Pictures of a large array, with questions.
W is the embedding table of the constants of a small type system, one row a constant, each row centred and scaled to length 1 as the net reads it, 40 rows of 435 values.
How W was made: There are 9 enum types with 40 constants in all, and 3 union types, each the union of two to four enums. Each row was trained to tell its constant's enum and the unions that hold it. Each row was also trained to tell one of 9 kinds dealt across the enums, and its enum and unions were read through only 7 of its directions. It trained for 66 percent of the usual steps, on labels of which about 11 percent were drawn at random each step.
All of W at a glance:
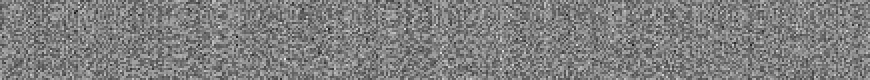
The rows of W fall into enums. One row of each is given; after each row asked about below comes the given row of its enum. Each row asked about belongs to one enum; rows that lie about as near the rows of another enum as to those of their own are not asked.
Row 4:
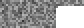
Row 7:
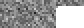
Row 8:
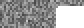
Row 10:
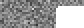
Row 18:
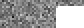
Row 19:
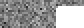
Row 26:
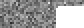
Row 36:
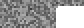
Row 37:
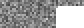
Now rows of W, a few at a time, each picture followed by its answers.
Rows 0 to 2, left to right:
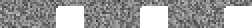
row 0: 4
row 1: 10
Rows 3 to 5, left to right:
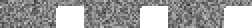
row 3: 8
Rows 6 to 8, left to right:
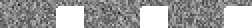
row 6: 26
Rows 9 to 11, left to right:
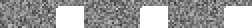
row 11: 8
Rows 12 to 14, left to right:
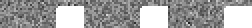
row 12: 37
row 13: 4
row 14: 8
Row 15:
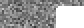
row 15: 10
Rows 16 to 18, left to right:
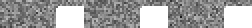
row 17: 36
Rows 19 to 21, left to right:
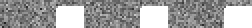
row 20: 10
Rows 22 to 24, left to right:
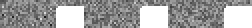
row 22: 18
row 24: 4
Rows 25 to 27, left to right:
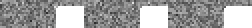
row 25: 26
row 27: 4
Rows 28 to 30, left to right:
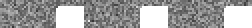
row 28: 4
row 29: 8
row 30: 18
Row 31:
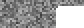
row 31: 36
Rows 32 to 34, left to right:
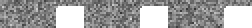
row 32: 10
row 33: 36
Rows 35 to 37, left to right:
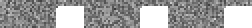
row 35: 37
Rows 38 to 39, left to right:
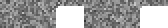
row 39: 18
